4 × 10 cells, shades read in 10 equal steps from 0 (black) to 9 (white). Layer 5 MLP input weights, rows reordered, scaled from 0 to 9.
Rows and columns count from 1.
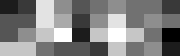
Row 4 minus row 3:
4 2 -3 -6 2 -5 -2 -3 1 1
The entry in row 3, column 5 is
1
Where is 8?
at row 1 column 3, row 2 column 3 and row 2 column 7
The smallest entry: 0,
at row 3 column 10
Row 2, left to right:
3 3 8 6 2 5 8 4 5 4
